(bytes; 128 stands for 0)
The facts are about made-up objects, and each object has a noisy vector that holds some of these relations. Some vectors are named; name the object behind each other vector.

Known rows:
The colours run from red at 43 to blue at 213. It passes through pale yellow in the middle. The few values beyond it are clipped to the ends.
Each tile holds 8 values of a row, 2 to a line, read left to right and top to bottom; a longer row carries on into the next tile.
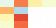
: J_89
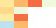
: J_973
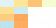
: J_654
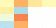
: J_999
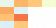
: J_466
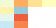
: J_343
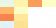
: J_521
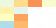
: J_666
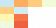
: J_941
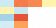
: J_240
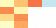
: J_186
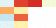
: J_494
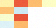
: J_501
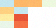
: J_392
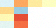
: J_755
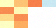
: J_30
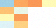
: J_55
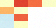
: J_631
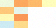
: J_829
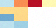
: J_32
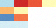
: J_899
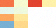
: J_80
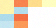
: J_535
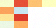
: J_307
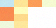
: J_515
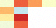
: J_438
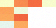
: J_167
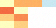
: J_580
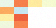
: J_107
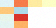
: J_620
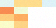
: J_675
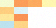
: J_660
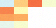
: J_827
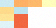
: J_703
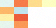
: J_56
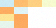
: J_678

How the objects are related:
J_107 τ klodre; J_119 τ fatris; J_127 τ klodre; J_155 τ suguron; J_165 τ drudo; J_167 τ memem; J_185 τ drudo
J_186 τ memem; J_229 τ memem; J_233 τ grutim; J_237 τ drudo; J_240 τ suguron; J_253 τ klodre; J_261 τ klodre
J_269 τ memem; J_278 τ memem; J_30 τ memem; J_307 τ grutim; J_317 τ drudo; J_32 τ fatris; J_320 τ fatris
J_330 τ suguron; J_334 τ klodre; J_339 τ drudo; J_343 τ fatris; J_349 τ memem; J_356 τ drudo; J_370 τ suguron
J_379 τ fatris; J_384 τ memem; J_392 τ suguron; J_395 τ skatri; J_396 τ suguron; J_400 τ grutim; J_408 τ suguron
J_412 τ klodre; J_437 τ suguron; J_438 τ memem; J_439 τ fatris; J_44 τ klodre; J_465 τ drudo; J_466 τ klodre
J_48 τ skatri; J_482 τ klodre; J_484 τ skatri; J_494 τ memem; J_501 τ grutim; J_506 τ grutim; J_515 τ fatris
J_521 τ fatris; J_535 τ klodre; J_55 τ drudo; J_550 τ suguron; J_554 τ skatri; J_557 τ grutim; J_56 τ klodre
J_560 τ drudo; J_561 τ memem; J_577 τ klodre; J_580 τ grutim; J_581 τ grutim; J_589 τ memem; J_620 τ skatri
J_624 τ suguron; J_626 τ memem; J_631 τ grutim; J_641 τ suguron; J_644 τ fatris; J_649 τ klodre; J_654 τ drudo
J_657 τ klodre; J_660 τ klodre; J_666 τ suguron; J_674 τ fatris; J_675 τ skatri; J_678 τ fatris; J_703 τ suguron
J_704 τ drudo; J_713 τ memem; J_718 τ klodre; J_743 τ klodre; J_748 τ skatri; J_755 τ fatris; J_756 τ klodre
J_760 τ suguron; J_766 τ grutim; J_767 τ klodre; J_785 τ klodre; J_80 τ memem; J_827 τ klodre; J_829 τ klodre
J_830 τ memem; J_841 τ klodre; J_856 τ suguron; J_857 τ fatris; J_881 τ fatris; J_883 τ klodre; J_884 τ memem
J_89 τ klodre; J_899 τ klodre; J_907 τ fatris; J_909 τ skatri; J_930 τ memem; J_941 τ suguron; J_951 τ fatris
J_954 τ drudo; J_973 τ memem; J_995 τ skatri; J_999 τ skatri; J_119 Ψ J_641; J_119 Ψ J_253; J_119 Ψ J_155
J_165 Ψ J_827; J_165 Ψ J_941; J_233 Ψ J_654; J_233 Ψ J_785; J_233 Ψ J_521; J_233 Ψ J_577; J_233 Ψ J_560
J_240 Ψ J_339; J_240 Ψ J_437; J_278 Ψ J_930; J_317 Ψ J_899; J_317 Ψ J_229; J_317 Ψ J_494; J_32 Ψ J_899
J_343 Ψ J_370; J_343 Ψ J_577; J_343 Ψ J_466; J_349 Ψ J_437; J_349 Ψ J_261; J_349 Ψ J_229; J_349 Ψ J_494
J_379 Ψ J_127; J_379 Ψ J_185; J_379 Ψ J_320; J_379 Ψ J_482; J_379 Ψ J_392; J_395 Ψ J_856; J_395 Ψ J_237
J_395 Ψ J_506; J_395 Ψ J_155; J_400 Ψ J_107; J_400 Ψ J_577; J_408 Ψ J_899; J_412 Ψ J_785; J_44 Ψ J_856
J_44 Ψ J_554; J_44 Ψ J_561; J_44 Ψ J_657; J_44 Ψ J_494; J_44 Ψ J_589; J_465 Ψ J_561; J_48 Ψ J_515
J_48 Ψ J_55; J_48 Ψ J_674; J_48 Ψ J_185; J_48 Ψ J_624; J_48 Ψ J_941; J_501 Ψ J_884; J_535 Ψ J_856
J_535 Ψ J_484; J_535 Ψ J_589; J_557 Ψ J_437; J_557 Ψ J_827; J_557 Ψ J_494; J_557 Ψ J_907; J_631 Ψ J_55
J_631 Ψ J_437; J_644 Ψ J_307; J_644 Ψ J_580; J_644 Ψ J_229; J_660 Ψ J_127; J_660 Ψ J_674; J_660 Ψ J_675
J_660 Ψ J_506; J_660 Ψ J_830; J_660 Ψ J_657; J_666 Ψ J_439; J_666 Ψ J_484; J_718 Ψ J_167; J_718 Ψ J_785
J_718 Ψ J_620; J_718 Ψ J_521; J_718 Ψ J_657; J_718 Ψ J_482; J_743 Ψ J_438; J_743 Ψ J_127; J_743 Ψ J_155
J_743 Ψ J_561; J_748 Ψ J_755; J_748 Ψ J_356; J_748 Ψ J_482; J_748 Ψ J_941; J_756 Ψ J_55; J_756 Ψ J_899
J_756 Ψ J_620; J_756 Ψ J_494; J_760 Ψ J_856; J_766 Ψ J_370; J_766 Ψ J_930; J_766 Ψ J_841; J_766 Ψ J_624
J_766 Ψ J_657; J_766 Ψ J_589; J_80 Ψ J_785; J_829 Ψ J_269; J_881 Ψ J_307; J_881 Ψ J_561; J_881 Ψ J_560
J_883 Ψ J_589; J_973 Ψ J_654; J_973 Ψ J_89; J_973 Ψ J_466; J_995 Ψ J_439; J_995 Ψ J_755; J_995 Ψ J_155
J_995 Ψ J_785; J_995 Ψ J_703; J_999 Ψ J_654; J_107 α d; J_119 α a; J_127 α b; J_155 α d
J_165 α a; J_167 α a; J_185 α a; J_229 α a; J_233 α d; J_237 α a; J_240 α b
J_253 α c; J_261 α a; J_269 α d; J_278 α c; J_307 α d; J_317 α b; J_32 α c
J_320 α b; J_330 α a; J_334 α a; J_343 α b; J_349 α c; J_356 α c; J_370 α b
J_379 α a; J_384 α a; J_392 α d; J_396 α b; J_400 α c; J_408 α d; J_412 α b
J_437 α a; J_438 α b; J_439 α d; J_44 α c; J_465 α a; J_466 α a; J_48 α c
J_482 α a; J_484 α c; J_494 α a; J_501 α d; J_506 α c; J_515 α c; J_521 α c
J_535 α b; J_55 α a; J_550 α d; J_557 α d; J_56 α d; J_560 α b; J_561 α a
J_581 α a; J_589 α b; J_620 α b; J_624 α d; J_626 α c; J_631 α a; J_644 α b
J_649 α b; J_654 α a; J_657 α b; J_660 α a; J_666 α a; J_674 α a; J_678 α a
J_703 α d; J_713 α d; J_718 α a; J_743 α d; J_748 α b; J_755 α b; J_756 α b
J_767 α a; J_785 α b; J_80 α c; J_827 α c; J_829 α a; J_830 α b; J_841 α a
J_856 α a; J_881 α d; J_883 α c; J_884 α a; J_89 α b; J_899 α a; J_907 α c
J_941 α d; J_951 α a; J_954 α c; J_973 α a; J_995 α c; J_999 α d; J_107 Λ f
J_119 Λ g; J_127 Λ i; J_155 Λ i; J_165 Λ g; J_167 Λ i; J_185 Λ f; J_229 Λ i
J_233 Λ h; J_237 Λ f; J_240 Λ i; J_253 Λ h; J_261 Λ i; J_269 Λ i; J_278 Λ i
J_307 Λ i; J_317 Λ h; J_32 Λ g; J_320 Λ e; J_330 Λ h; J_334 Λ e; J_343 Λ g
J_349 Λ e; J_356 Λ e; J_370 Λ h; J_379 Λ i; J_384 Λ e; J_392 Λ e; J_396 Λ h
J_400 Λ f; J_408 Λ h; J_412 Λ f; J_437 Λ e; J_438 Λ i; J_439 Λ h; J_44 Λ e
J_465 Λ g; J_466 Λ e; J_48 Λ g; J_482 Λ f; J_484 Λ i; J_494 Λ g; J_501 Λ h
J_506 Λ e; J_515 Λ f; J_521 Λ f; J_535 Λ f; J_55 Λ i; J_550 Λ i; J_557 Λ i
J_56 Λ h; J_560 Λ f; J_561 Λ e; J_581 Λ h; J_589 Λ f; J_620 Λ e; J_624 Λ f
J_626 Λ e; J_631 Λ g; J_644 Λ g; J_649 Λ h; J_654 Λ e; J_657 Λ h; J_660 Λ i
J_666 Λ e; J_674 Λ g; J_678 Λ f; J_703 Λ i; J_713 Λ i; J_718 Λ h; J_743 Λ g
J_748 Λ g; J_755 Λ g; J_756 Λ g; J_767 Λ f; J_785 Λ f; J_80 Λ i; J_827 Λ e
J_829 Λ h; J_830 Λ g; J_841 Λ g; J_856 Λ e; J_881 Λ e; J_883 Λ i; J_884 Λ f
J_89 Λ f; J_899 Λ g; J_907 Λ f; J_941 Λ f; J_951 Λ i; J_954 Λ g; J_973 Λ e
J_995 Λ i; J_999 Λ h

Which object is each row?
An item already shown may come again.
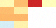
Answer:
J_278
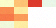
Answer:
J_626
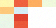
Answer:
J_589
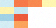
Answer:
J_240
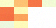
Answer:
J_506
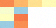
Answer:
J_233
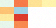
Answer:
J_127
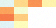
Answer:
J_484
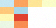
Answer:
J_320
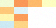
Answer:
J_829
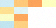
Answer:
J_165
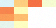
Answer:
J_827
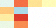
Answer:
J_127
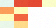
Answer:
J_229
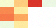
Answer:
J_626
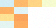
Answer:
J_678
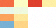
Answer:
J_80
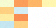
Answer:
J_660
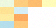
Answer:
J_119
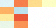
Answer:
J_56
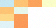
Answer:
J_330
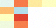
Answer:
J_649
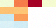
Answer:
J_349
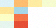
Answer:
J_560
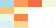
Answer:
J_437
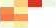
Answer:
J_626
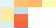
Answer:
J_155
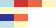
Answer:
J_317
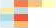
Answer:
J_644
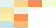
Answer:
J_856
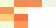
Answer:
J_884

